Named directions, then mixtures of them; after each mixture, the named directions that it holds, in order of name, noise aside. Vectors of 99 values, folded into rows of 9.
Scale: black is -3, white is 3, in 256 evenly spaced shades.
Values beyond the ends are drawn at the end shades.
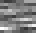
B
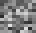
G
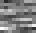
B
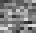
B, G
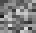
G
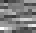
B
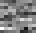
B, G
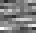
B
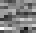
B, G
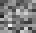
G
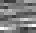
B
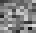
B, G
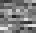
B, G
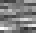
B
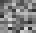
G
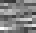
B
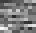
B, G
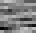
B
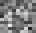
G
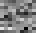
B, G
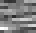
B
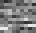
B, G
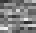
B, G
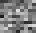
B, G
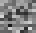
G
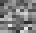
G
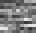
B, G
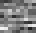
B, G
